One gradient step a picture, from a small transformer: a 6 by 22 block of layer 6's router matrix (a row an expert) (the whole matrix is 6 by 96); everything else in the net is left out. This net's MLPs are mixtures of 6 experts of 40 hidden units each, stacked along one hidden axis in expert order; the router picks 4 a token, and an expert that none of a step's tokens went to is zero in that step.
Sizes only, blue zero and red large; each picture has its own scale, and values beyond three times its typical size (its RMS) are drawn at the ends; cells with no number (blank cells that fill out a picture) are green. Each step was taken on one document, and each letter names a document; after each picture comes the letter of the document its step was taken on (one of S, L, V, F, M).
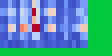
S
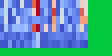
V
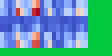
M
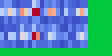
S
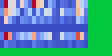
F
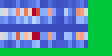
M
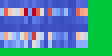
M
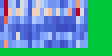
F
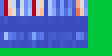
F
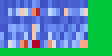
S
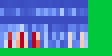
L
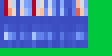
F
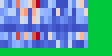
M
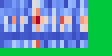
V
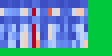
S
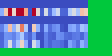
L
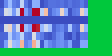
L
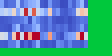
M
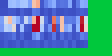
V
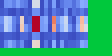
V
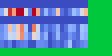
L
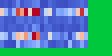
M
